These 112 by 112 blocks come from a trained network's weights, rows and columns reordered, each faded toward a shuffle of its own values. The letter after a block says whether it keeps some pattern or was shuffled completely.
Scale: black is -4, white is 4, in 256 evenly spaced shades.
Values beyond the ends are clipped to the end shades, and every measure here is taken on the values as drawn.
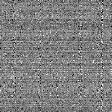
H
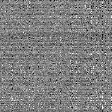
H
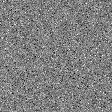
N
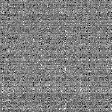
H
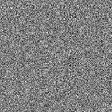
H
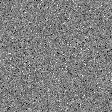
N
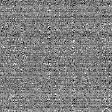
H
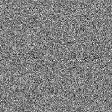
H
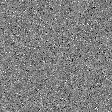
N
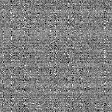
H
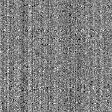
H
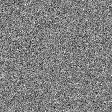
N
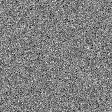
N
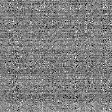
H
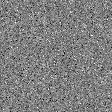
N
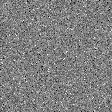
N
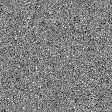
N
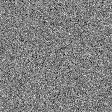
N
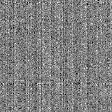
H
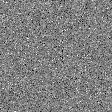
N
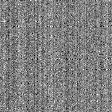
H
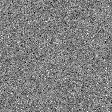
N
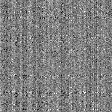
H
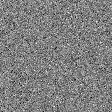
N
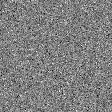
N
